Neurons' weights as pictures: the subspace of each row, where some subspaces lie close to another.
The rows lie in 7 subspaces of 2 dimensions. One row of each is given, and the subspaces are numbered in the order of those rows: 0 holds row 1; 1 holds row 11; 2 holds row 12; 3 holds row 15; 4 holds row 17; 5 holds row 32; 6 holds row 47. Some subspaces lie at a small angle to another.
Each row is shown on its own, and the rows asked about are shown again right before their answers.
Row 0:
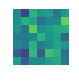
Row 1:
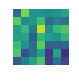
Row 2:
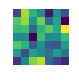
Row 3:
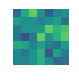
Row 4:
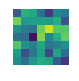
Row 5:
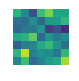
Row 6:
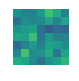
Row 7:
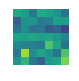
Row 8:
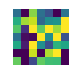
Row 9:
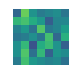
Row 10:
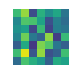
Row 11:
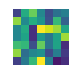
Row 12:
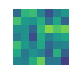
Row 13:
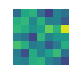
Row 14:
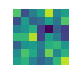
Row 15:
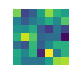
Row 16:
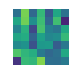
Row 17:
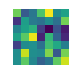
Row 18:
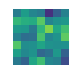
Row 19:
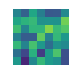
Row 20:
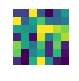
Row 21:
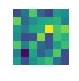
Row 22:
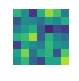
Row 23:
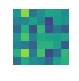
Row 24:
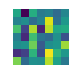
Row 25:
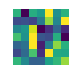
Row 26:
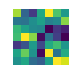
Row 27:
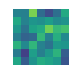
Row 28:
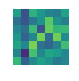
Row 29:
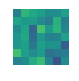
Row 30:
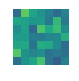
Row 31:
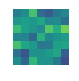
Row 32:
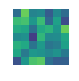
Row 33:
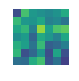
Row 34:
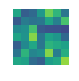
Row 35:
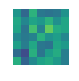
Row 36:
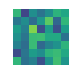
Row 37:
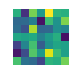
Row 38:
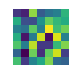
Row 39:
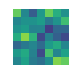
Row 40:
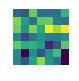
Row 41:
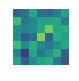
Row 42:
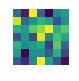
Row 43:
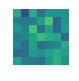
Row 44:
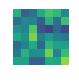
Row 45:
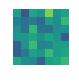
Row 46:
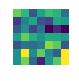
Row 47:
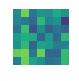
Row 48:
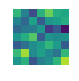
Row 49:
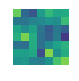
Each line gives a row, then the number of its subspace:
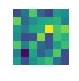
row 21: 4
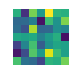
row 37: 6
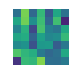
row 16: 5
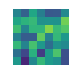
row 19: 6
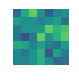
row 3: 3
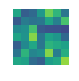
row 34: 2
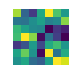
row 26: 3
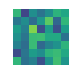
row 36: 1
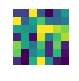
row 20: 1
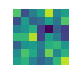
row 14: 4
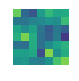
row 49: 3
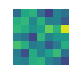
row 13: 5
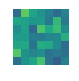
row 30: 1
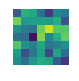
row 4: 4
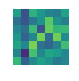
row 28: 3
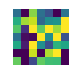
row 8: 6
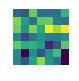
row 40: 0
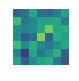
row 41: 4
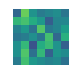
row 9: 3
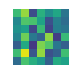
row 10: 4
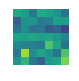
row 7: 0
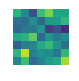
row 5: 5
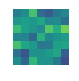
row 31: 5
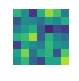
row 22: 2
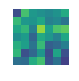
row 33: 0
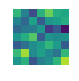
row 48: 5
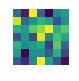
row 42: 1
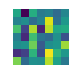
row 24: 0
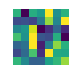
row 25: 4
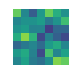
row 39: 3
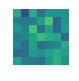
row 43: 1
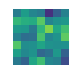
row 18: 6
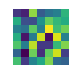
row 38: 4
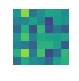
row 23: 0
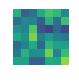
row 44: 2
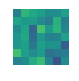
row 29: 1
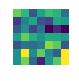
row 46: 0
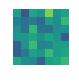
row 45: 6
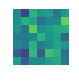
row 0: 6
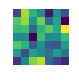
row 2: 5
